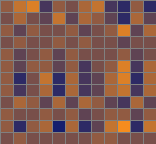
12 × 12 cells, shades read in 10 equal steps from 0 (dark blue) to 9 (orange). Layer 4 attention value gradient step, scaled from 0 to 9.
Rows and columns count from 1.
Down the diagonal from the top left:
5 6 5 4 3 5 2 3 3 5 1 4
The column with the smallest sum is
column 11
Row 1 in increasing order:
1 1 2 2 4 5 5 5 6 7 7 8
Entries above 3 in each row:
8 7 9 11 9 8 7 7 7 10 7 12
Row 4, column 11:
4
